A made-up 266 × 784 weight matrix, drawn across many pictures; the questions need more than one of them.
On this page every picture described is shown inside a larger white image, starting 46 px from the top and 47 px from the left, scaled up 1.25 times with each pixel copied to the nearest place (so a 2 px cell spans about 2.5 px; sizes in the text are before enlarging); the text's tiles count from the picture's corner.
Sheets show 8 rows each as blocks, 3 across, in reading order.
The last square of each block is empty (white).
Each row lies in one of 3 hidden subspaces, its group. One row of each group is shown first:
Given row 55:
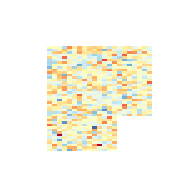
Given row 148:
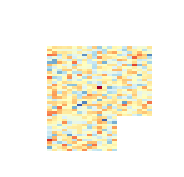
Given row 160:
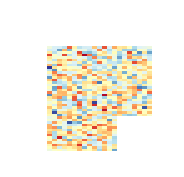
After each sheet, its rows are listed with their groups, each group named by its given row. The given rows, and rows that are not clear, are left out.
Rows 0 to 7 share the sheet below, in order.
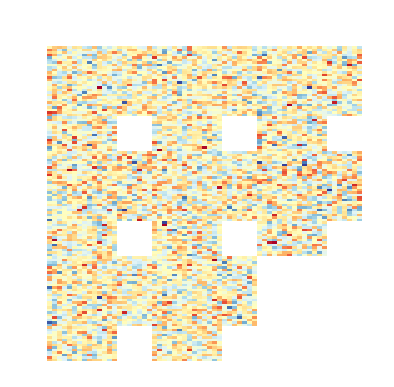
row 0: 148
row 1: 160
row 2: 148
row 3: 148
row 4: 55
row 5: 160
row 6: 148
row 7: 148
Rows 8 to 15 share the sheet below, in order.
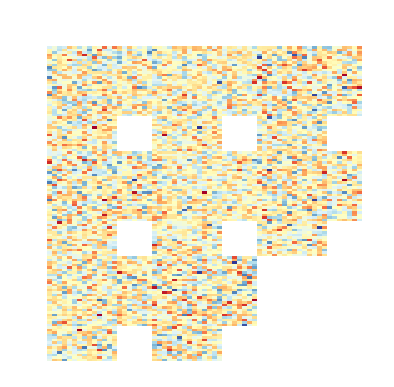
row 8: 160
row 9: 55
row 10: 160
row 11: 160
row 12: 148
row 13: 160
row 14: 160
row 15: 148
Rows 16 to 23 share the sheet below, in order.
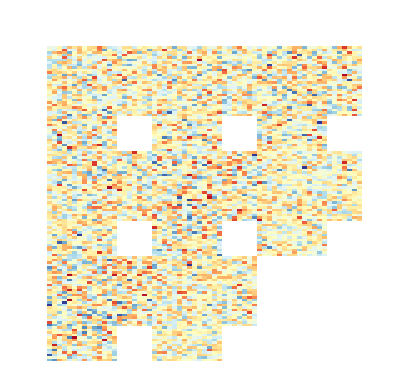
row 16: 55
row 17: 160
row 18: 160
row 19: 160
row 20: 148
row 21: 148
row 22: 148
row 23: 160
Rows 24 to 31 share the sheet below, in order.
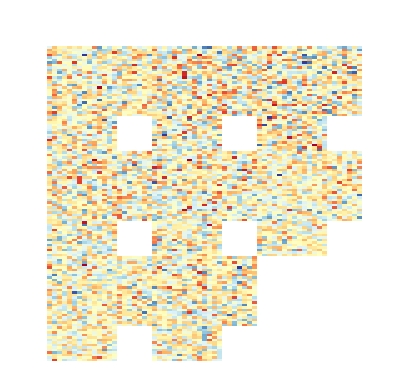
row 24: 148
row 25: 55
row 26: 55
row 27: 55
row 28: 148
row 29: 148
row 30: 160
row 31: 148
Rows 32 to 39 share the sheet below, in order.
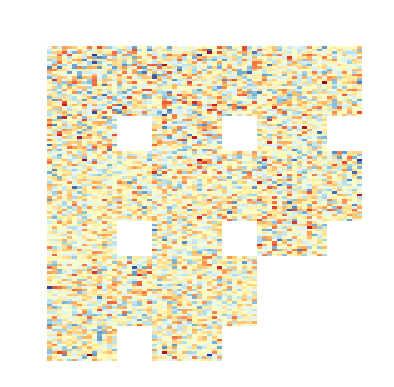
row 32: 55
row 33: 160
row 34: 55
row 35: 160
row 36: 55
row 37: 148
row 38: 148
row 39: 55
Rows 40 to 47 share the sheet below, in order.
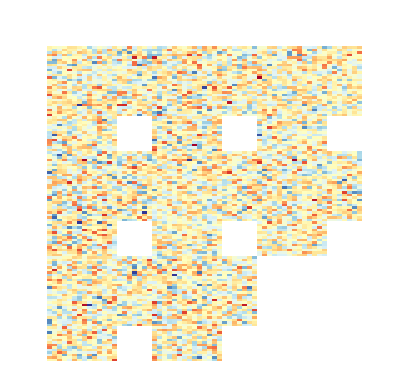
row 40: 148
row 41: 148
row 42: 160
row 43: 160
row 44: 160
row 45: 160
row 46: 148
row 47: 148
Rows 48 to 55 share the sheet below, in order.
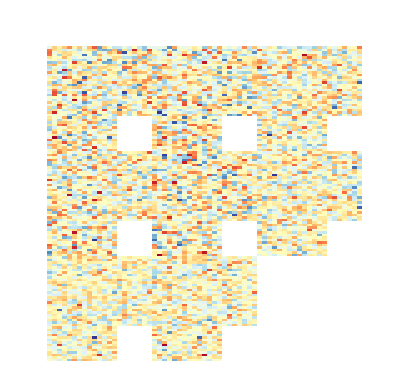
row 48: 148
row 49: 160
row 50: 55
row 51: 148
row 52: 160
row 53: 148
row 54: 55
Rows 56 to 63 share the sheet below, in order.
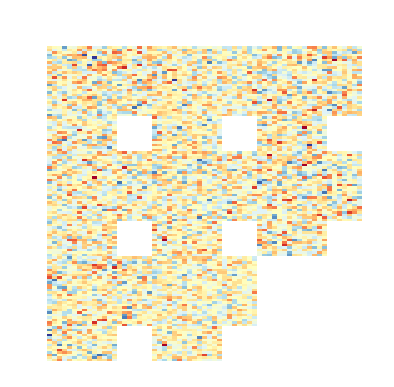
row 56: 160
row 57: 148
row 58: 55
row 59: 148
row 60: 55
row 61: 160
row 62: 55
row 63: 55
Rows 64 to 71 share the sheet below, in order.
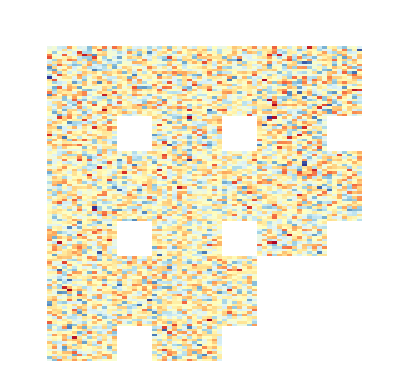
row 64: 160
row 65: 55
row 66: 55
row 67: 160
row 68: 160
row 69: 160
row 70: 148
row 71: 55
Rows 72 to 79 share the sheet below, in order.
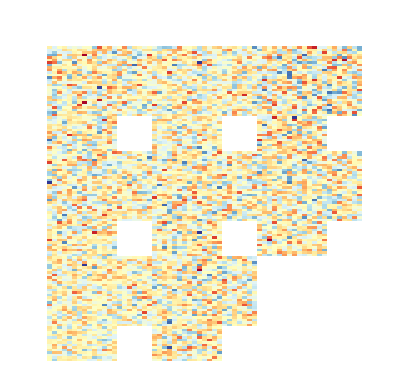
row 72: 148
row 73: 148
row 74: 55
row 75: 160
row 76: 55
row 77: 55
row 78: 160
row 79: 160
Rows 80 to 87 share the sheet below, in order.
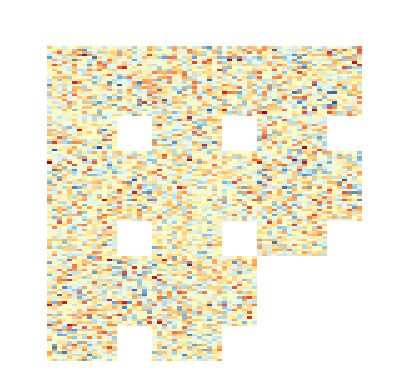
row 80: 160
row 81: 55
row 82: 148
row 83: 160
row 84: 160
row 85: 160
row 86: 148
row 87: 160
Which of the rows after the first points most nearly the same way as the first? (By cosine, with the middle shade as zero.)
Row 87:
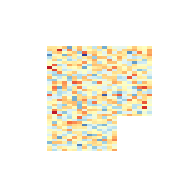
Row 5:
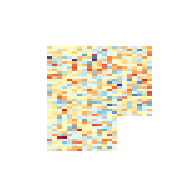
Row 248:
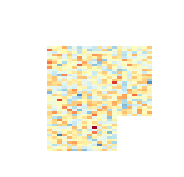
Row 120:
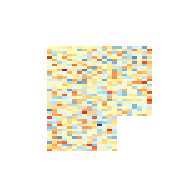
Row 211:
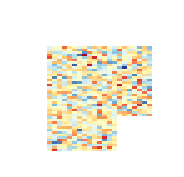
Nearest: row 5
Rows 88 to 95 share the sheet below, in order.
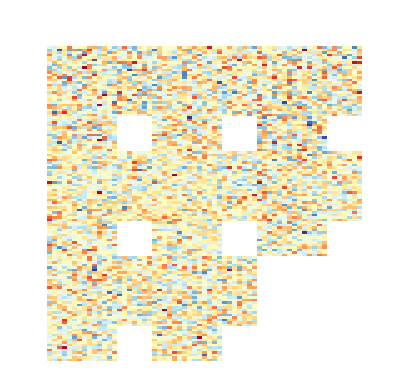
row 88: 160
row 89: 55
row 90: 148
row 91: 148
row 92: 148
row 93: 160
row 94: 160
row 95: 55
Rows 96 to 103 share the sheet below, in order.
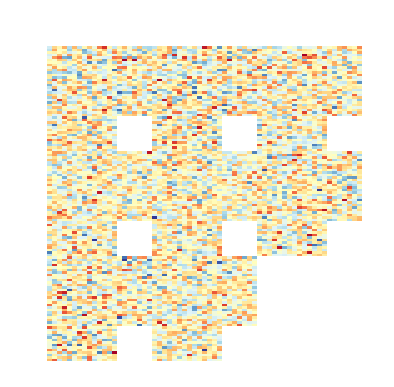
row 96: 55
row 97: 55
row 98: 55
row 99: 148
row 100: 148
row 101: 160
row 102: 148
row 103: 160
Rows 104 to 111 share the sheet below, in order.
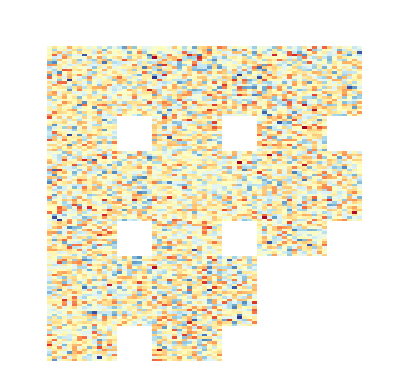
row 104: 148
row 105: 160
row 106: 160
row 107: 160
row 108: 148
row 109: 160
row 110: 160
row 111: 148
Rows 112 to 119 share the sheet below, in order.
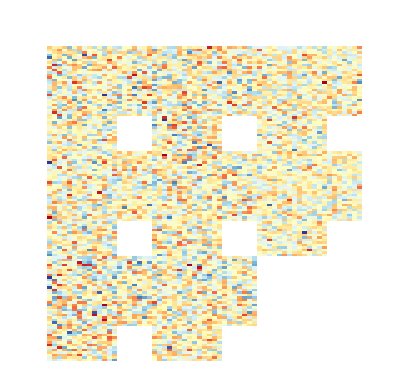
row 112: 160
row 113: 55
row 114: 55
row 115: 148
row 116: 160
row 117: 55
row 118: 160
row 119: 160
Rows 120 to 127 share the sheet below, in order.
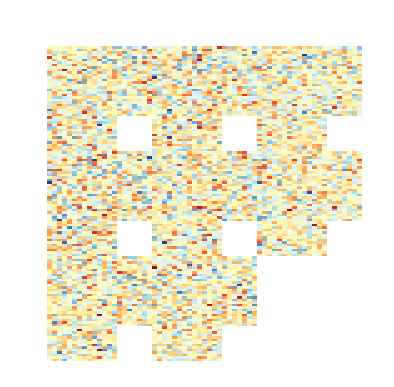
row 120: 148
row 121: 160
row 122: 55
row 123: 160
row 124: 160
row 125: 148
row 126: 160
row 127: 160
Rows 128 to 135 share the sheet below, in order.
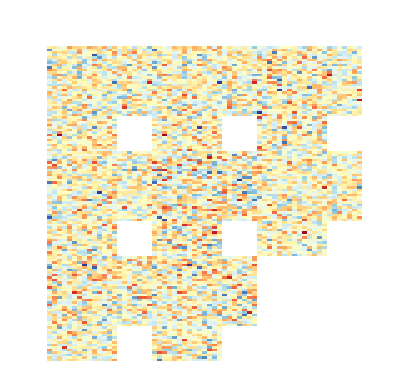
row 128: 55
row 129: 55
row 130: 148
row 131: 148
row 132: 160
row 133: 55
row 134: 160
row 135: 160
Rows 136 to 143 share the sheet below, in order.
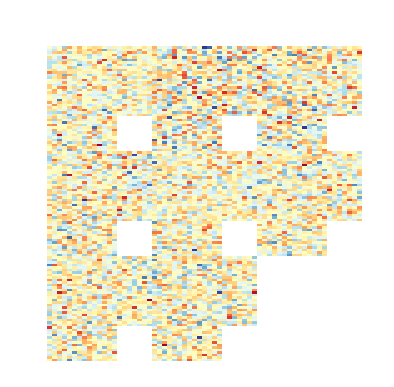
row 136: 55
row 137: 55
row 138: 160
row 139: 148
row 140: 148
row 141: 160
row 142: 148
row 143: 55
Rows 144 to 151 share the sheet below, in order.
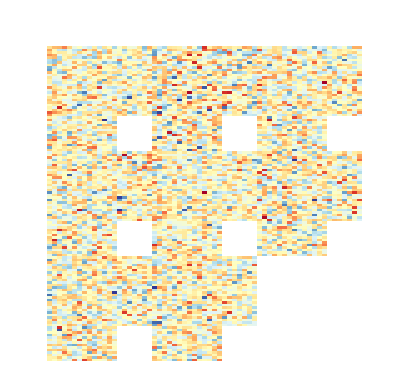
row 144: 148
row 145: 148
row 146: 55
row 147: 148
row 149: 160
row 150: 55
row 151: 148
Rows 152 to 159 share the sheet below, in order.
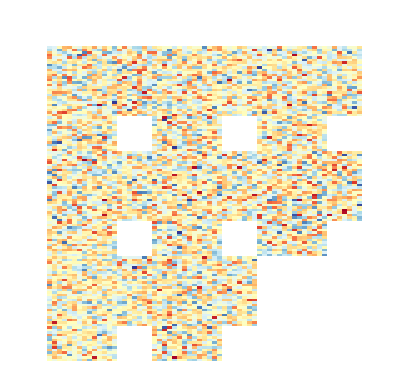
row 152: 160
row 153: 55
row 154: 160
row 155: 160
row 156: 148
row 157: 148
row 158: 148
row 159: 55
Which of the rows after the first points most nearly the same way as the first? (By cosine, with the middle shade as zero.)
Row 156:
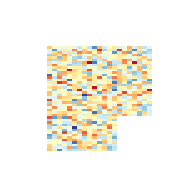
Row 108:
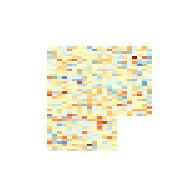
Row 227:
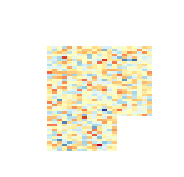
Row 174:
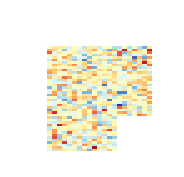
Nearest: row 108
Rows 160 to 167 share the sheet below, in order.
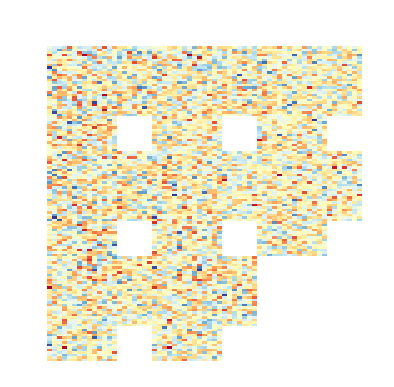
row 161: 160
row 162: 148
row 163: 160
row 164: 148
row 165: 148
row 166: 160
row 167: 160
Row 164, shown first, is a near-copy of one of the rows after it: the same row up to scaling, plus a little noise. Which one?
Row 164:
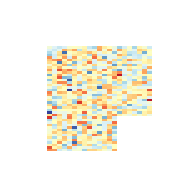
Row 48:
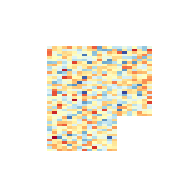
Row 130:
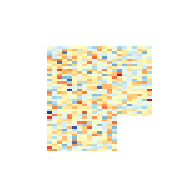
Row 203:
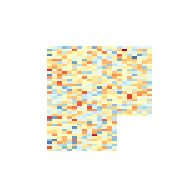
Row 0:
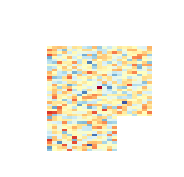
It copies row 130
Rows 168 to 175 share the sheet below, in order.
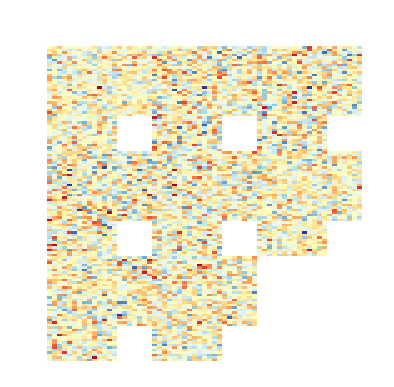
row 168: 148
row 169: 148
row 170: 148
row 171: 148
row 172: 148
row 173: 55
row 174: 148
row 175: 55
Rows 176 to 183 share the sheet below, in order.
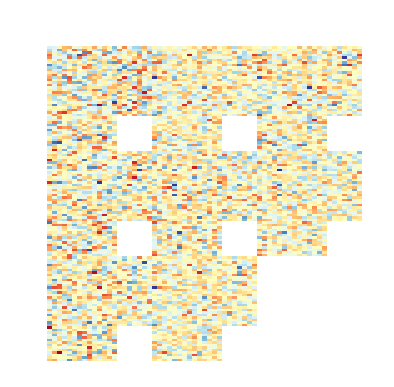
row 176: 160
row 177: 148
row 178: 148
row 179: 148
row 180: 148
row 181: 148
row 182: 148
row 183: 148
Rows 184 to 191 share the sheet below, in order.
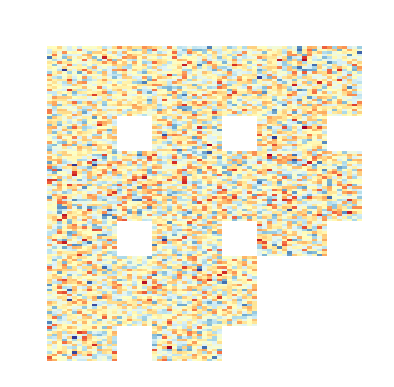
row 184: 148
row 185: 55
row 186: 160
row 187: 160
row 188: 55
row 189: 160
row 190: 148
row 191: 160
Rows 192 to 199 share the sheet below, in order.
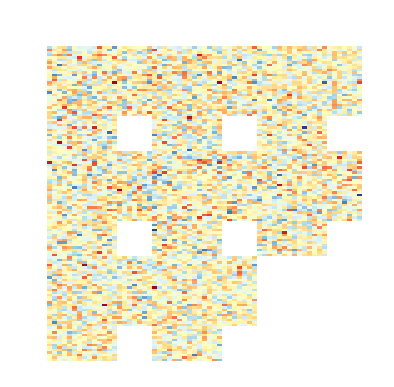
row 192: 55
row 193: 55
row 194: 55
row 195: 160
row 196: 55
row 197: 148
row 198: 160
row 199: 148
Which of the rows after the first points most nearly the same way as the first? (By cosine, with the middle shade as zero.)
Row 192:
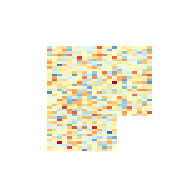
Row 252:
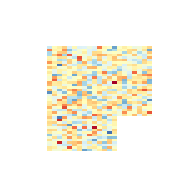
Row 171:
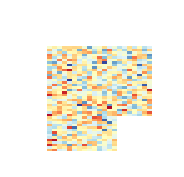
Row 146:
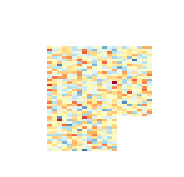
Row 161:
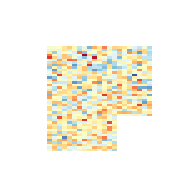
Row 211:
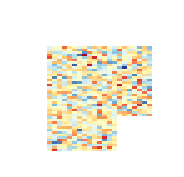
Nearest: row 252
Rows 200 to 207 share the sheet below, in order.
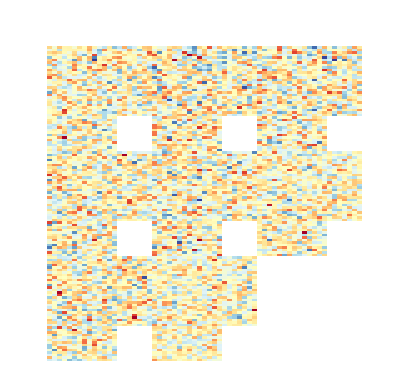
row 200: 160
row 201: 160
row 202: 55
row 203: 148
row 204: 148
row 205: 55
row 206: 148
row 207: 148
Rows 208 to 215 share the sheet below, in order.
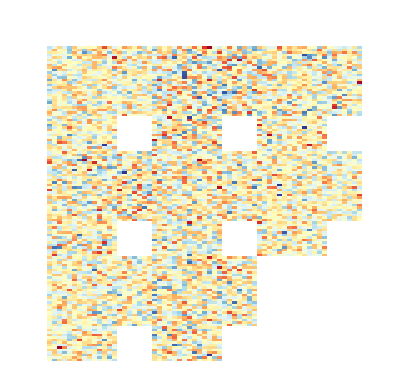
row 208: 55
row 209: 55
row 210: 55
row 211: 160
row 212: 55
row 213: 148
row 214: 160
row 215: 55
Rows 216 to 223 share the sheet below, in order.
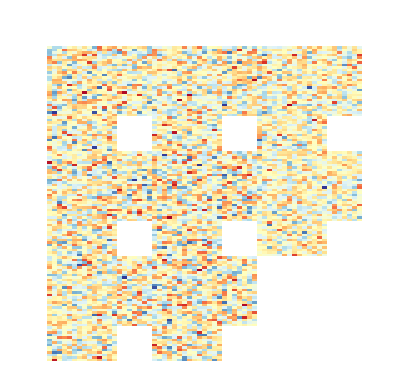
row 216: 148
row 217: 148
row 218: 148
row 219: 160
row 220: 160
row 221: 55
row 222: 160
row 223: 160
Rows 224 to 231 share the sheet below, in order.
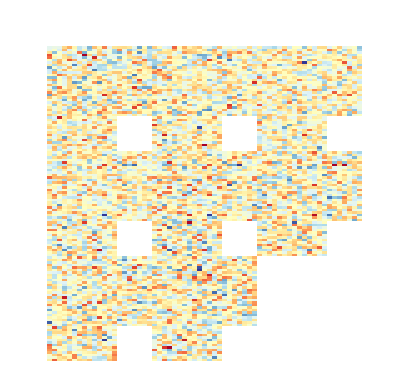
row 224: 160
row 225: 55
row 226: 148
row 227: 55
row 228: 55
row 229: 55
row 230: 148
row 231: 160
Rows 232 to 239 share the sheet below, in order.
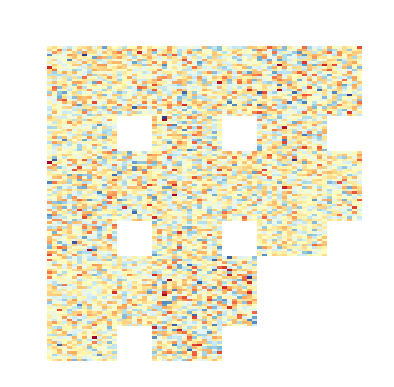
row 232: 160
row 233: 55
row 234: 148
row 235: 148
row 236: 148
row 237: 160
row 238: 55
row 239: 148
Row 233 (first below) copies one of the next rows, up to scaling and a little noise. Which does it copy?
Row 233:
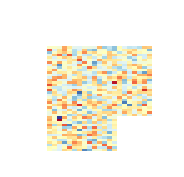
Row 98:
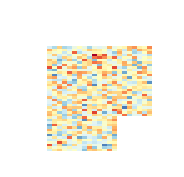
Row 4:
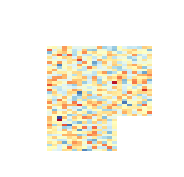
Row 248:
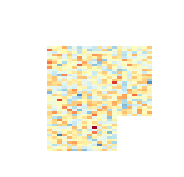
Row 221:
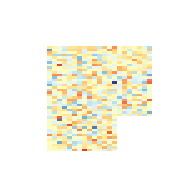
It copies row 4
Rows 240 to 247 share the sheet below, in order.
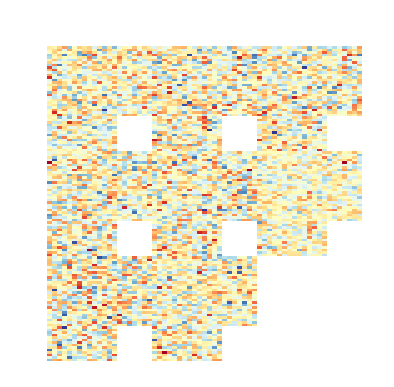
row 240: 160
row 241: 148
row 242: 148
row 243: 148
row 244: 160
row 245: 148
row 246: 55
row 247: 148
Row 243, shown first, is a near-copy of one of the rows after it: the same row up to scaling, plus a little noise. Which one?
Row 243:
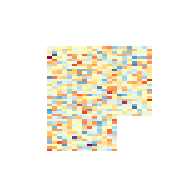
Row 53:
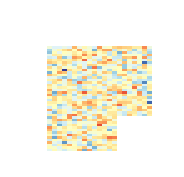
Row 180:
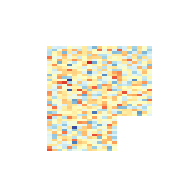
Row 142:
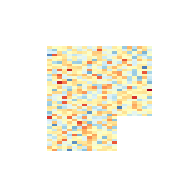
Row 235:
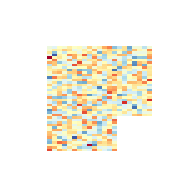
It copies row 235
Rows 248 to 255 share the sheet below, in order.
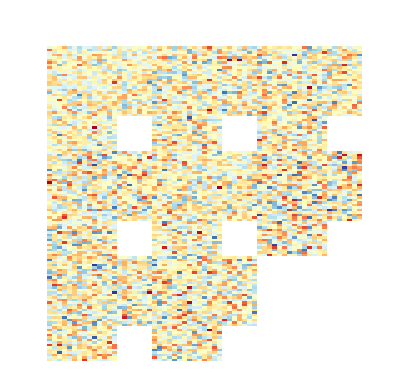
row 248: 55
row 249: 55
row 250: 148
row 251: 160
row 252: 55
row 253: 148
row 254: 55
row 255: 148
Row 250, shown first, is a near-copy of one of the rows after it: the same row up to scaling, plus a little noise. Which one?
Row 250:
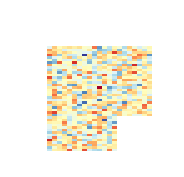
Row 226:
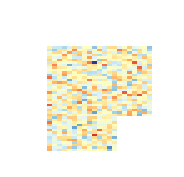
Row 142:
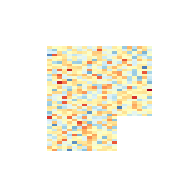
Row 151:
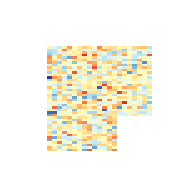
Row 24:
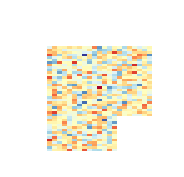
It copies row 24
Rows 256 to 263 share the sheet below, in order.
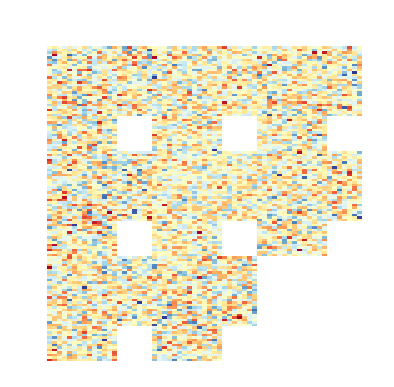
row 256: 148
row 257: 160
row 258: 160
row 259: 148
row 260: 55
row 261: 148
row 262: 148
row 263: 148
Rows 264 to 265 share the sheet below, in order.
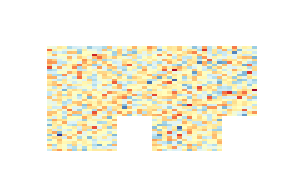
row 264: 55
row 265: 148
